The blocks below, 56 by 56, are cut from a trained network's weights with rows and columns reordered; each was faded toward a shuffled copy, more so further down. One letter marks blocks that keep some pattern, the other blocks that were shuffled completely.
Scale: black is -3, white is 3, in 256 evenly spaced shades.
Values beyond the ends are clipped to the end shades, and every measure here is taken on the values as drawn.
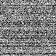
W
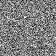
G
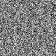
W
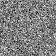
G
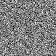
G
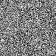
G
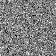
G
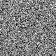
G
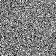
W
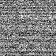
W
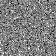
G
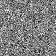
G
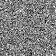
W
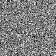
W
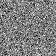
G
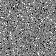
G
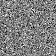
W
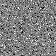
G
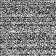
W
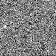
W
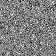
G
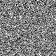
G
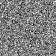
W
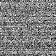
W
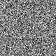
G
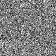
G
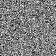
G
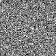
W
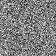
G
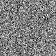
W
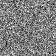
G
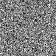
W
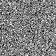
G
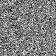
G
